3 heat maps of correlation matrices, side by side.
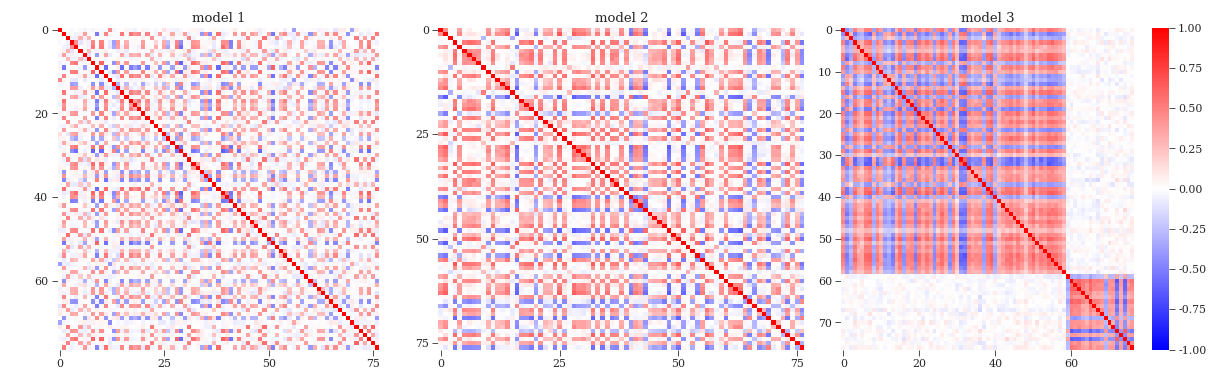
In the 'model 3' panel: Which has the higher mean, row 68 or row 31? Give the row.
68
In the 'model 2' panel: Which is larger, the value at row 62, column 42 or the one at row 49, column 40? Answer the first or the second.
the first
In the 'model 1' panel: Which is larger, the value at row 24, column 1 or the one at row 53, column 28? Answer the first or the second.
the first
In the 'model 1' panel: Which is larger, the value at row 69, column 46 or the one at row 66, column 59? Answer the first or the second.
the second
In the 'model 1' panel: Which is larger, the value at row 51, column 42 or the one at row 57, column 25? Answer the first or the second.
the second
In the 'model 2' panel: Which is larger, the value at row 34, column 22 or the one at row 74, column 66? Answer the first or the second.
the first
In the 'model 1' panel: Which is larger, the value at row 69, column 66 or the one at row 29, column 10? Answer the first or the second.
the first
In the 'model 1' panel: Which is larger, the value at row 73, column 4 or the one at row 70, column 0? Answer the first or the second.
the first
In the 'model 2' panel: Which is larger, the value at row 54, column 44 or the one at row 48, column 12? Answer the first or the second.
the first
